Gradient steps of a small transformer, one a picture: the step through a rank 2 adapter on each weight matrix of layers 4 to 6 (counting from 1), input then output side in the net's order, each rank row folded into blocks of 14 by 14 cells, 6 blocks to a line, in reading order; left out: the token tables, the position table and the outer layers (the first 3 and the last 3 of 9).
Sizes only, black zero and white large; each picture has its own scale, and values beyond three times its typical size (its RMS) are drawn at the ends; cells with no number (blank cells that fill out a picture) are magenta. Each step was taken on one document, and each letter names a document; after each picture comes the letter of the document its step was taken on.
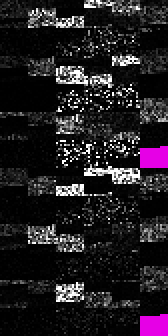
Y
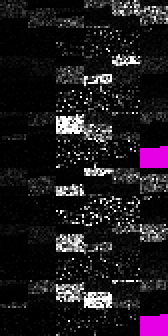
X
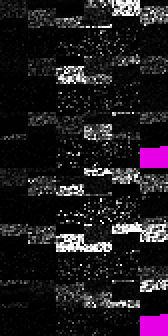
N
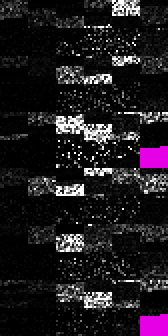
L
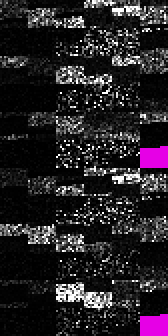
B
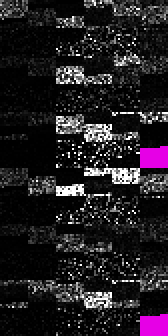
L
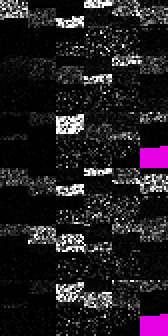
B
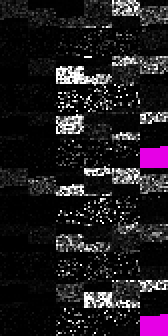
N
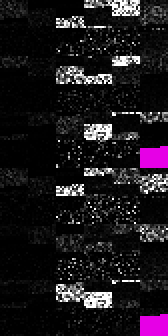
L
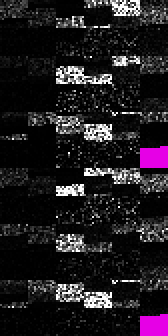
L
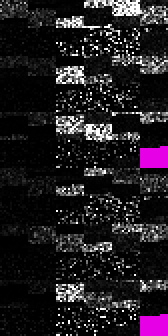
X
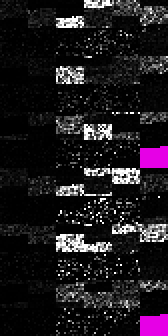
N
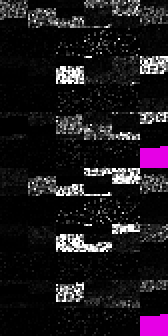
N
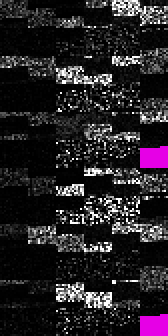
B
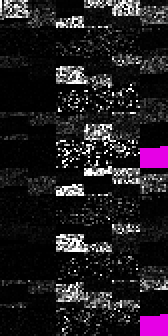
Y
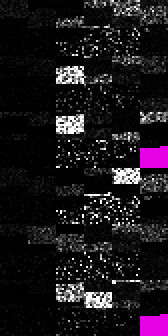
X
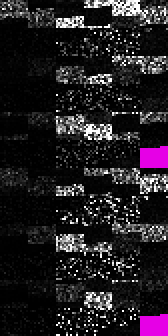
X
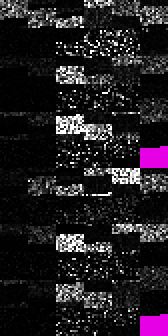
B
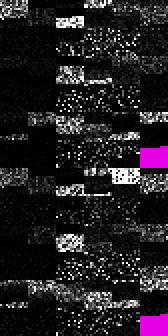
L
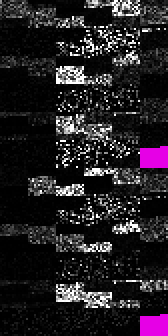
Y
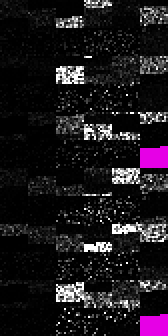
N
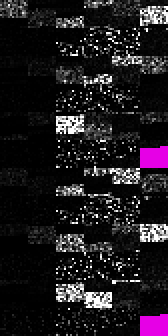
X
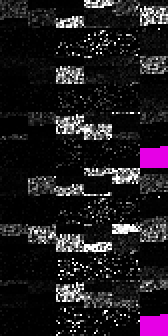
N
